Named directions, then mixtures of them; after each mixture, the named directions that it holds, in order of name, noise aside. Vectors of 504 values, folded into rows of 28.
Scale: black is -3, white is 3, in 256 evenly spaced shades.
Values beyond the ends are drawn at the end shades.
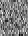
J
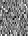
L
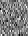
J, L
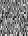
J, L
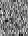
J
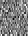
L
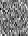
J, L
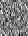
J, L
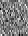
J, L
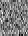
J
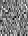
L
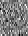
J, L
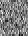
J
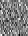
J, L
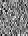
J, L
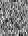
J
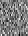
J, L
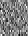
J, L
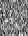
J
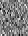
J, L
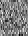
J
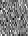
J, L
